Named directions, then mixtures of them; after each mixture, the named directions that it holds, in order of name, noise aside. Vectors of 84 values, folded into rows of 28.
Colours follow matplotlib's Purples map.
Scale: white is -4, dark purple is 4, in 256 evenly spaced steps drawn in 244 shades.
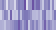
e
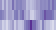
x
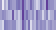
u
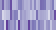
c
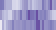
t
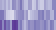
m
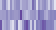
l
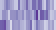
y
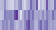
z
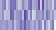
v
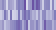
e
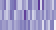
v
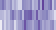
m, t, v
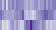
x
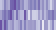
t, v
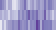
e, t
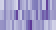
x, y, z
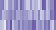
c, x, y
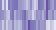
u, v, x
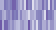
e, t, v
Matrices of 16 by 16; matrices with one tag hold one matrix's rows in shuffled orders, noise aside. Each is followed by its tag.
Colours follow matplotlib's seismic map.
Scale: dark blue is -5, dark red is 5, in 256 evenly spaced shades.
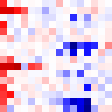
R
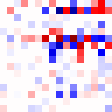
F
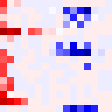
R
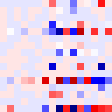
F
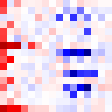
R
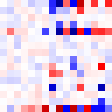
F
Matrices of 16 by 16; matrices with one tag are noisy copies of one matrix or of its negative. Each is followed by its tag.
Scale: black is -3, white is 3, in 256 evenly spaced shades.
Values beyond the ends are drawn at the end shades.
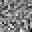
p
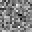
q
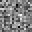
q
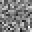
p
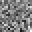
p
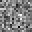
q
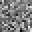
p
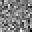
p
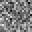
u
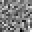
p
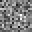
q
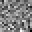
p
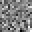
p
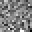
p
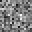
q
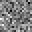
u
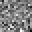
p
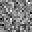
u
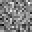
u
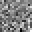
p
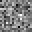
q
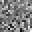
p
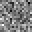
u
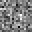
q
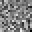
p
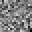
p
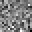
p
